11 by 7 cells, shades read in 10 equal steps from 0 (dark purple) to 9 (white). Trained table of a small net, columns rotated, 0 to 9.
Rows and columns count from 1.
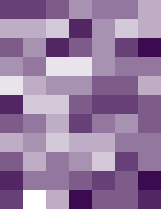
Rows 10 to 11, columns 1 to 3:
1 4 4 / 2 9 6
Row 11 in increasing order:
0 1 2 3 3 6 9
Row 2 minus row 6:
5 -1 0 -2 3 5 3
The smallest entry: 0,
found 3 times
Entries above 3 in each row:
4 6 2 7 5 2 4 7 5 2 2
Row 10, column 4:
3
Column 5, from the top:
4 5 5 5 3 2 4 6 7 2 3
